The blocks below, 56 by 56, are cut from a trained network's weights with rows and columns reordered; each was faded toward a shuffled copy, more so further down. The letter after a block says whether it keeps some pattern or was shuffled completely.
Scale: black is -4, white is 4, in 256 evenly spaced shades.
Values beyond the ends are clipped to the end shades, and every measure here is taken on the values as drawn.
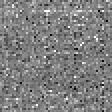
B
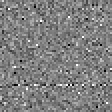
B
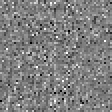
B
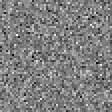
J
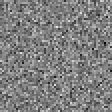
J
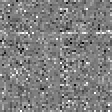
B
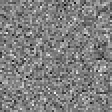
B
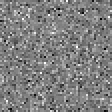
J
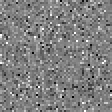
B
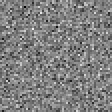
J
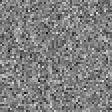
J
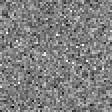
J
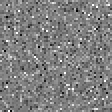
J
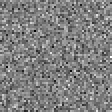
J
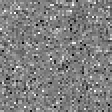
J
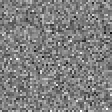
B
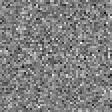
B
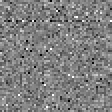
B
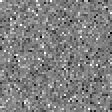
J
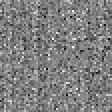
B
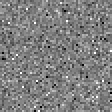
J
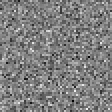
B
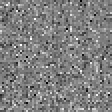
B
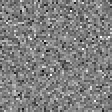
J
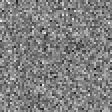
J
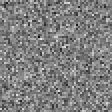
J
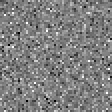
J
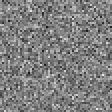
B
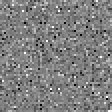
B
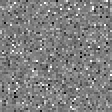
J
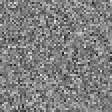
B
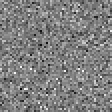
B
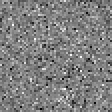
J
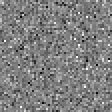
J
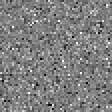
J
